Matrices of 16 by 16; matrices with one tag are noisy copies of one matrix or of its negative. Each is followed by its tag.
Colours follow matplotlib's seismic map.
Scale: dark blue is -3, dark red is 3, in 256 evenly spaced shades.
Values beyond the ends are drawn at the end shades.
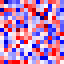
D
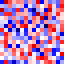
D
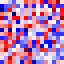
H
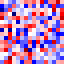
H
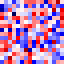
H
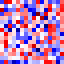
D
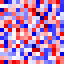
D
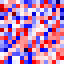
H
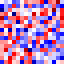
H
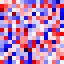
H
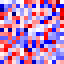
H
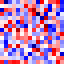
D
